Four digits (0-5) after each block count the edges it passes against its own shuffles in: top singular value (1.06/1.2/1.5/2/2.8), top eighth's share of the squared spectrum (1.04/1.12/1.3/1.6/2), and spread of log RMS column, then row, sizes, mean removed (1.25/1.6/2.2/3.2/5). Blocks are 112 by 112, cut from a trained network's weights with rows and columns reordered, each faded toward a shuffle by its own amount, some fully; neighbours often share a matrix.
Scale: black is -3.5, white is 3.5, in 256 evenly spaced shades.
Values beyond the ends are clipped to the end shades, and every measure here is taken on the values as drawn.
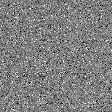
3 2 0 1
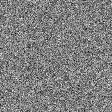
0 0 0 0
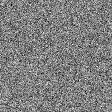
0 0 0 0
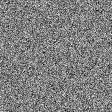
0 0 0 0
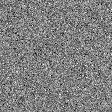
2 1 0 0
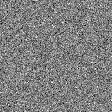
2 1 0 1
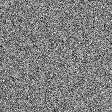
0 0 0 0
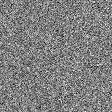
0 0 0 0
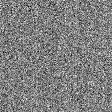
2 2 0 1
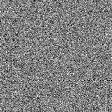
3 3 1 1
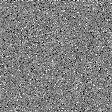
2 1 0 1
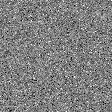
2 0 0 0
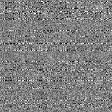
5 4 1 4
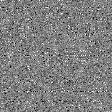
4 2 0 2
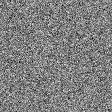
1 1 0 0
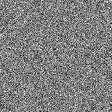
3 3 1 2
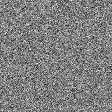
2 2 0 0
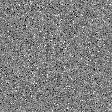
2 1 0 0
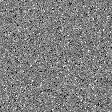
1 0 0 0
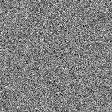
3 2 0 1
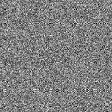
4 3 1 2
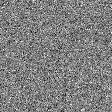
2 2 0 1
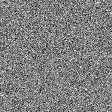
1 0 0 0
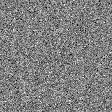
2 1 0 0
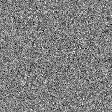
3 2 0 1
